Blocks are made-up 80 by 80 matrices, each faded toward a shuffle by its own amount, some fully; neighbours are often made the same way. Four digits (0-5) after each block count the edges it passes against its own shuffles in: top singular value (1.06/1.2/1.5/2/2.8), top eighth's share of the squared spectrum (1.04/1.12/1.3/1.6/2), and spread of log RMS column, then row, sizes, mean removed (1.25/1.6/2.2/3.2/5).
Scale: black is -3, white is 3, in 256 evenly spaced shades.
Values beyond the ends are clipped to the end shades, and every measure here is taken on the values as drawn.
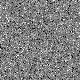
1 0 0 0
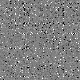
3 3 1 2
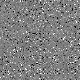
3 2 1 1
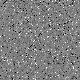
2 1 0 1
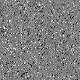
3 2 1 1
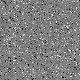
2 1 0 1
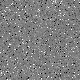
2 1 0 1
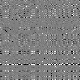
5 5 2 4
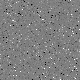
0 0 0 0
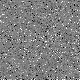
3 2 0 1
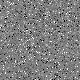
2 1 0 0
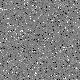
0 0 0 0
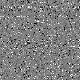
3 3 1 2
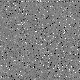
2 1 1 0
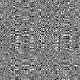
5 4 3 3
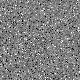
0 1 0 0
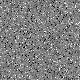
0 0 0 0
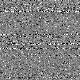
2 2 0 3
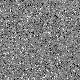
0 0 0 0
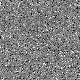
0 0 0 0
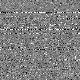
2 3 0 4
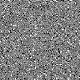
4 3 1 1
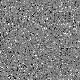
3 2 0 0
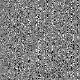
1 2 3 0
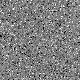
0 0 0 0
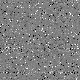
3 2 0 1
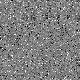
3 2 0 1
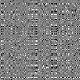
5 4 3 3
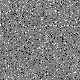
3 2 0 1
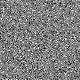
0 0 0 2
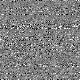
1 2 0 4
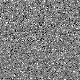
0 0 0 2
